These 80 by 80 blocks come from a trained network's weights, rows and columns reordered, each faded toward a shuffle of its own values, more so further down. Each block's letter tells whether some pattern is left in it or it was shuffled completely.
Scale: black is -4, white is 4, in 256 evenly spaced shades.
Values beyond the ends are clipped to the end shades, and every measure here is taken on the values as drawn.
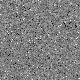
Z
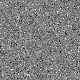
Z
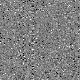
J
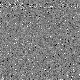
J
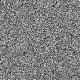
J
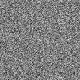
J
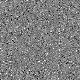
J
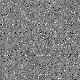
J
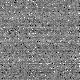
J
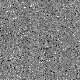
J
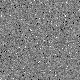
Z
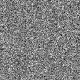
J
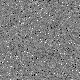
Z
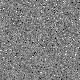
Z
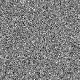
J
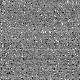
J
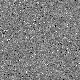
Z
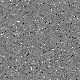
Z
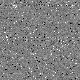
J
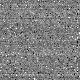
J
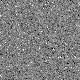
Z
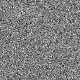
Z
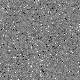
Z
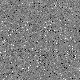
J
